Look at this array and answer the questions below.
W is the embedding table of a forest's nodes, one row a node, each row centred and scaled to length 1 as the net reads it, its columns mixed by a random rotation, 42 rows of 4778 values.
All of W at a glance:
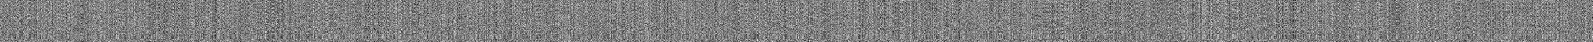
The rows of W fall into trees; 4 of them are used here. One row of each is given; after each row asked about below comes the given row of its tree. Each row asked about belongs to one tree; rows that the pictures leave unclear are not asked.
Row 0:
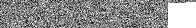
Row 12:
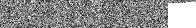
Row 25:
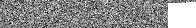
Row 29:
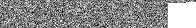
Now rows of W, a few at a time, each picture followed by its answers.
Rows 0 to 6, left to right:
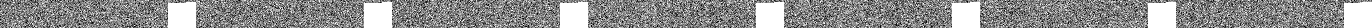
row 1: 29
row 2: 0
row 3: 12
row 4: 12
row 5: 29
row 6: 0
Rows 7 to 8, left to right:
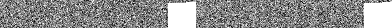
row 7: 12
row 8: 12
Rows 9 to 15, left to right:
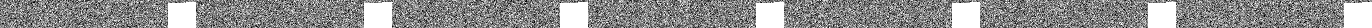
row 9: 0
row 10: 0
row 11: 12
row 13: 0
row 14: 29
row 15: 12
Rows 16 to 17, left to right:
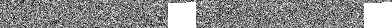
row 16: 25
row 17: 29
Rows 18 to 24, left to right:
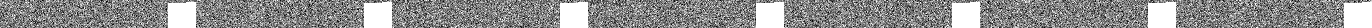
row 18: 29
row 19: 12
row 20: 0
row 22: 12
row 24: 12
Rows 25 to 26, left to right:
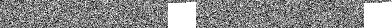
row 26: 12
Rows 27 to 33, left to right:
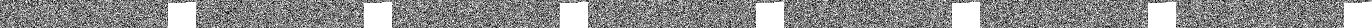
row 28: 29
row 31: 0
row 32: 0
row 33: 12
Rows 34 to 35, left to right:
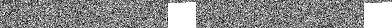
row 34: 0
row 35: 0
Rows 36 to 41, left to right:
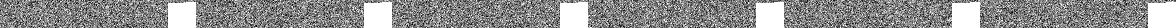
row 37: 0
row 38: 0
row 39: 12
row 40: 25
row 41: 29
